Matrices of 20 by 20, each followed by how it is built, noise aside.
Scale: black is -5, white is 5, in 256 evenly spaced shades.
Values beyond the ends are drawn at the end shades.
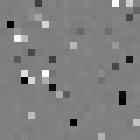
sparse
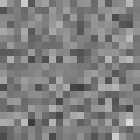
low rank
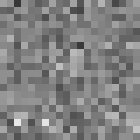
low rank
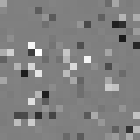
sparse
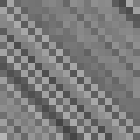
Toeplitz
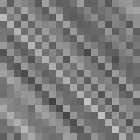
Toeplitz
